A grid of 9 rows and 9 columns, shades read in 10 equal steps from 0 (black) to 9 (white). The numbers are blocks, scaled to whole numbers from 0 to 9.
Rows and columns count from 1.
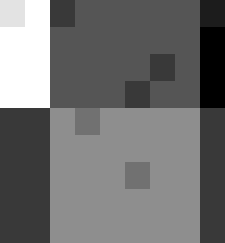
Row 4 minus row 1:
1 0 1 0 0 -1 0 0 -1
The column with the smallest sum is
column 9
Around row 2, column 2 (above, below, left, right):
9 9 9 3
